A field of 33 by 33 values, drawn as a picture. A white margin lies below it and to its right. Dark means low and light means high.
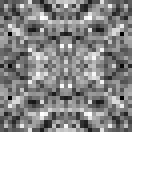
Its left and right halves mirror each other, and so do its top and bottom. No single row or column stands out from its neighbours. There is no overall slope. No seam splits the table. No regular stripes run through it.
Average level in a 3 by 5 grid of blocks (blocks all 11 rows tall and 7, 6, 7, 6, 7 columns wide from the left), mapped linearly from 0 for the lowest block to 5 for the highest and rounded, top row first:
2 2 2 2 2 | 0 5 4 5 0 | 2 2 2 2 2
